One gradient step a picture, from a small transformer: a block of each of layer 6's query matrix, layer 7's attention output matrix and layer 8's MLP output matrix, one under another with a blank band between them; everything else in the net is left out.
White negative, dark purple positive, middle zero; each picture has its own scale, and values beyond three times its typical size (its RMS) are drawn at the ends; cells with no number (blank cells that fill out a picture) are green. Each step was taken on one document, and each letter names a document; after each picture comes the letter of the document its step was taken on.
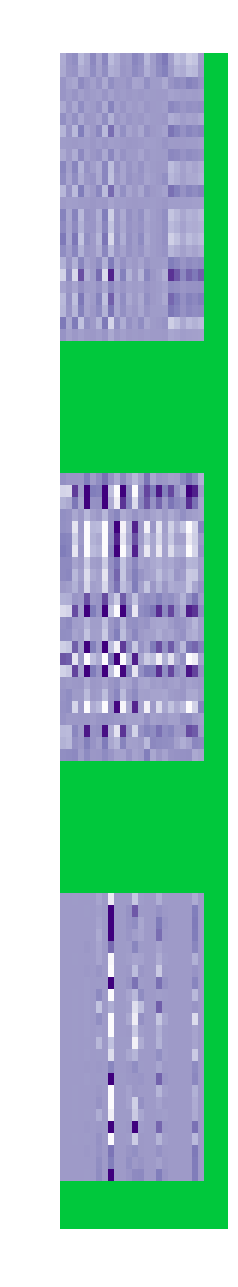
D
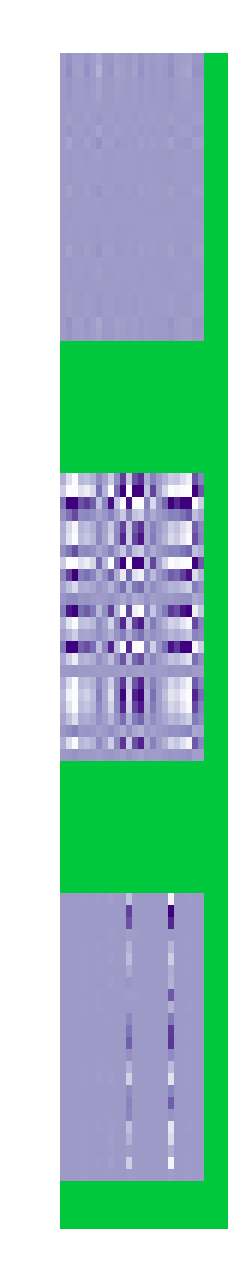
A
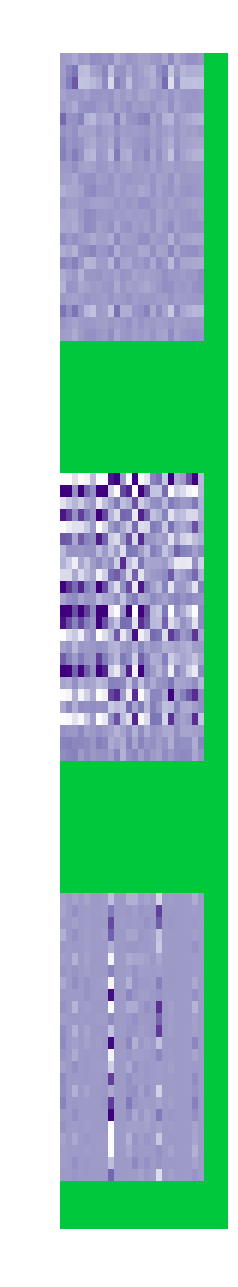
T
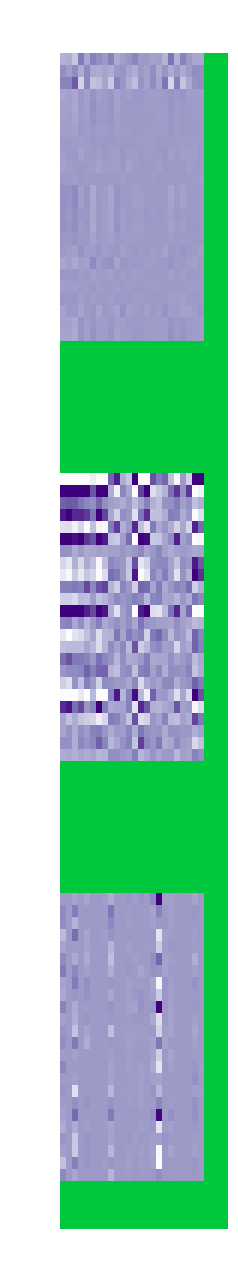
T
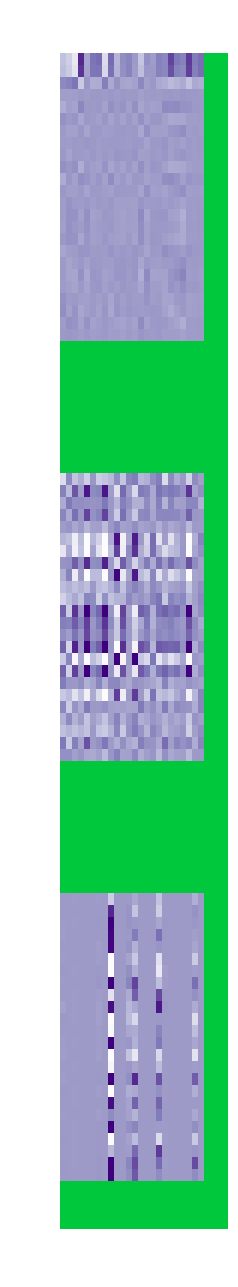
D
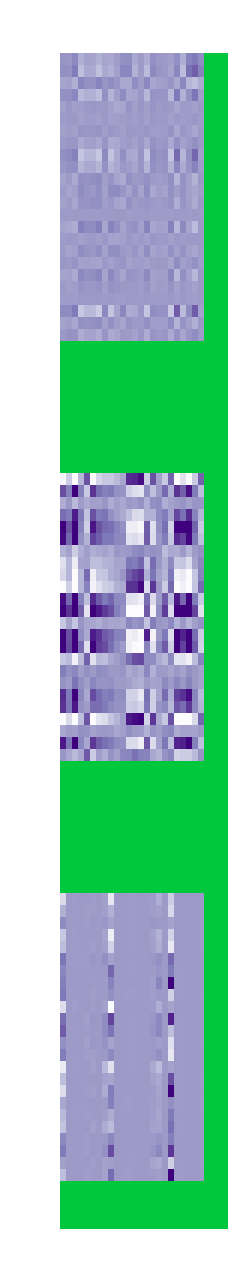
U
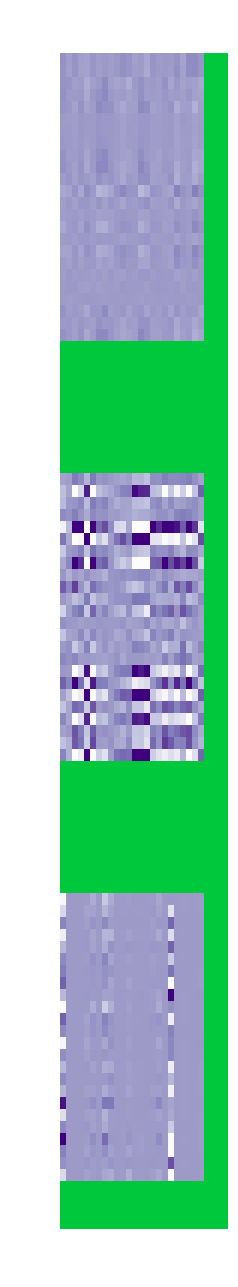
U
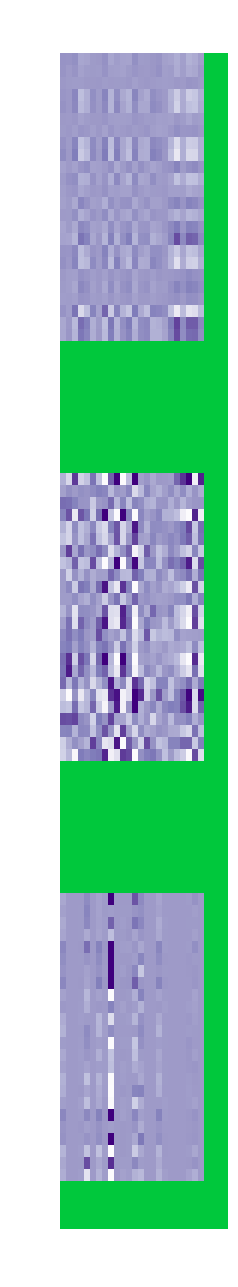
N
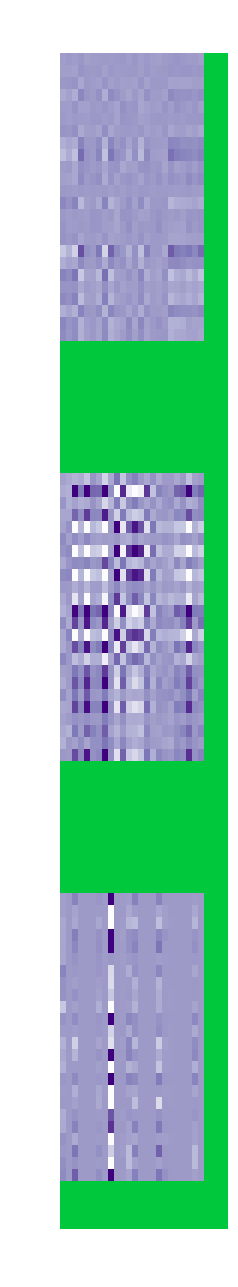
D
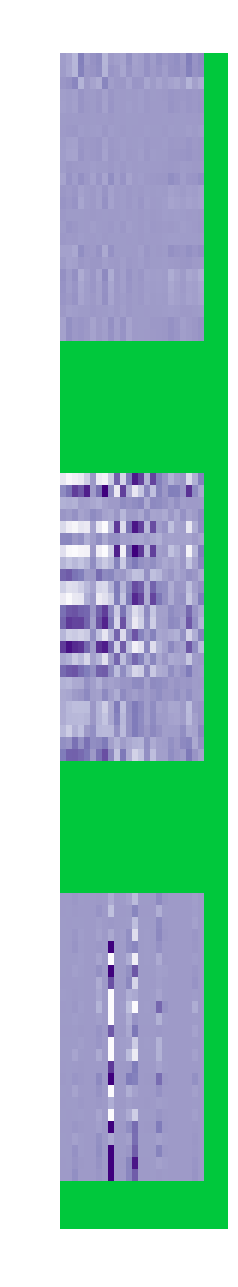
D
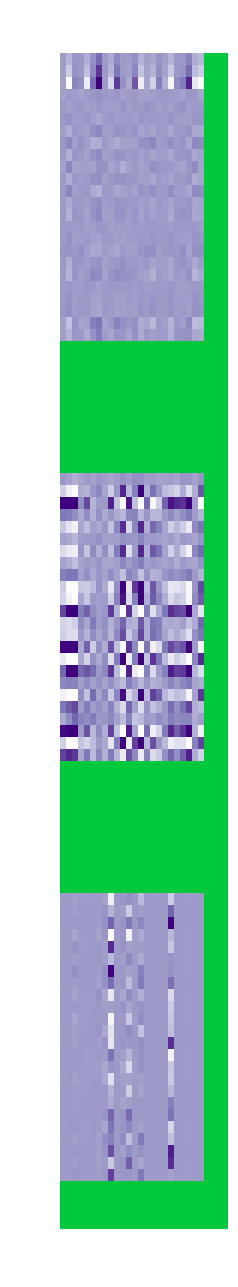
A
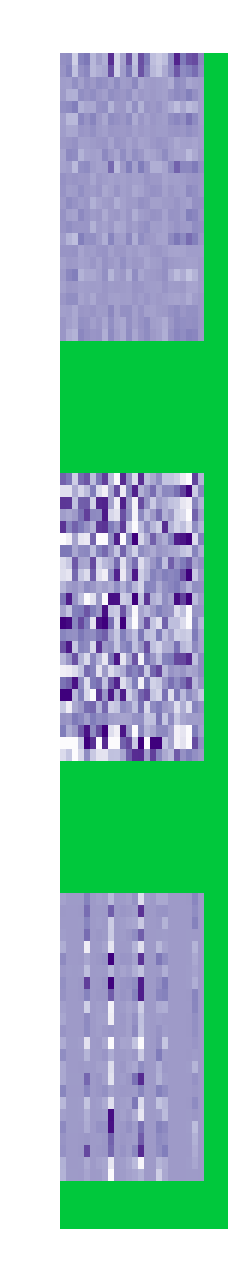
N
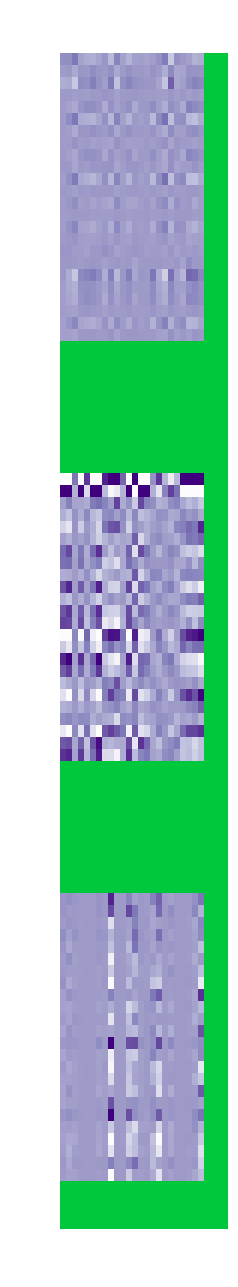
T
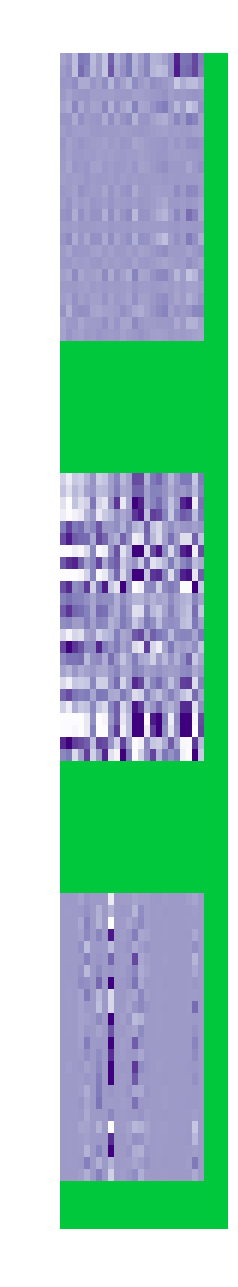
N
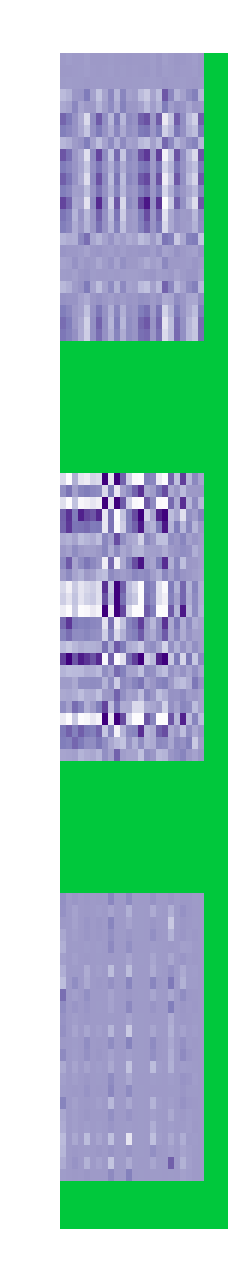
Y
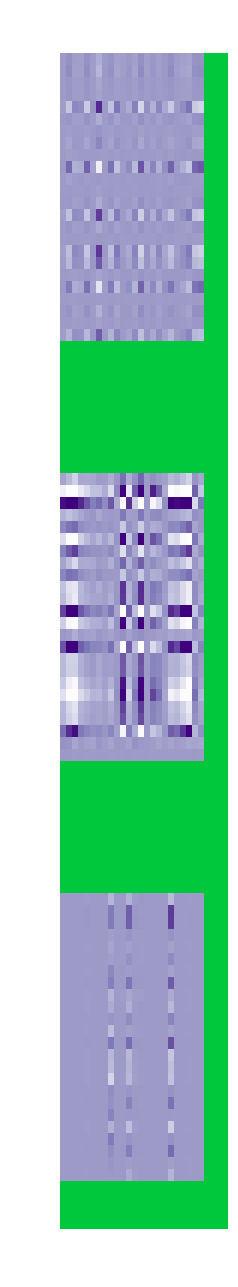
A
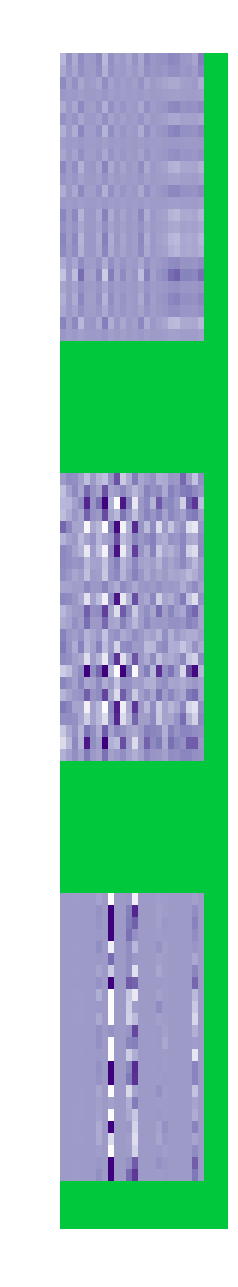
D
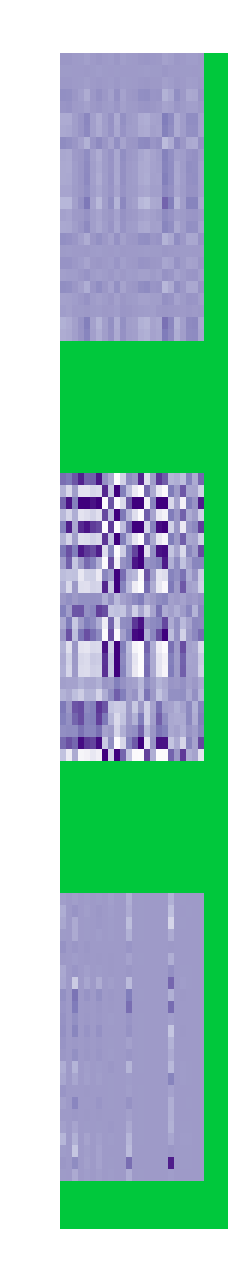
Y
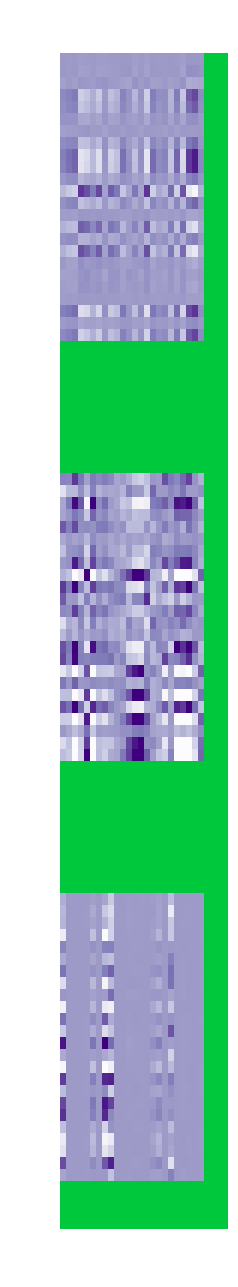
U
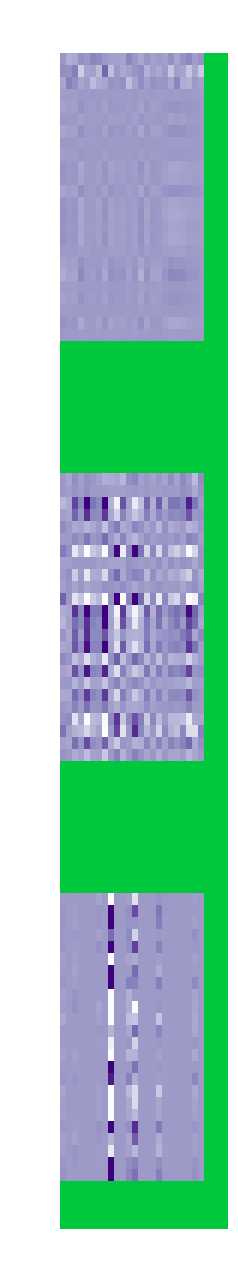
D
